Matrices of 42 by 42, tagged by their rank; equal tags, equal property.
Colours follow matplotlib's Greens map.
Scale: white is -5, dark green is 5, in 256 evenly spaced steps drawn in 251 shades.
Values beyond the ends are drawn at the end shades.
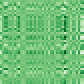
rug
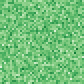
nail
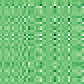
rug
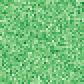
nail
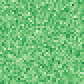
nail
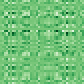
rug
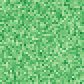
nail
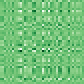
rug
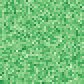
nail
